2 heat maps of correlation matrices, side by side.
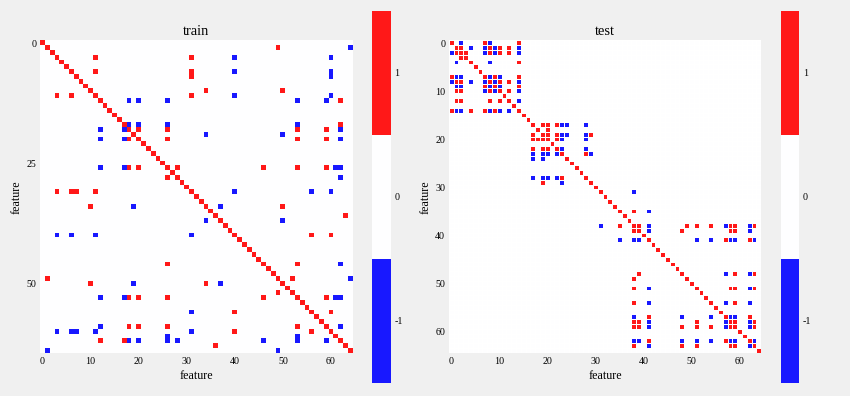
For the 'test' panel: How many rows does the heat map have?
65
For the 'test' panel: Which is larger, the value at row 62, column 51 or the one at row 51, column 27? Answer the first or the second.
the second
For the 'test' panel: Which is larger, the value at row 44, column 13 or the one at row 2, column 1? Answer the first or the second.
the second
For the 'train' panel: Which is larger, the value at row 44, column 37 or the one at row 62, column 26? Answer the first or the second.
the first
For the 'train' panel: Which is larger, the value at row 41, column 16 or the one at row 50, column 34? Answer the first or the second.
the second
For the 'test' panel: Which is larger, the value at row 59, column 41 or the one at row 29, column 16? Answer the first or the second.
the second
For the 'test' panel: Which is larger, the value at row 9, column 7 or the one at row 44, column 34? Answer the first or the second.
the first
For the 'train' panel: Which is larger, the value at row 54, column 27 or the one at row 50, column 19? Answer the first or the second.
the first
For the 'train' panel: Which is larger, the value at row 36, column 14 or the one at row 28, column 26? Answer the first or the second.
the second
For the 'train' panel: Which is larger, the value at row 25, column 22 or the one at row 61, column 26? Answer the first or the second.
the first
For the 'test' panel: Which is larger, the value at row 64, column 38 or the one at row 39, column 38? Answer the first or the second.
the second
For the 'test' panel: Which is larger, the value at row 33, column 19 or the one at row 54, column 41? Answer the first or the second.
the first
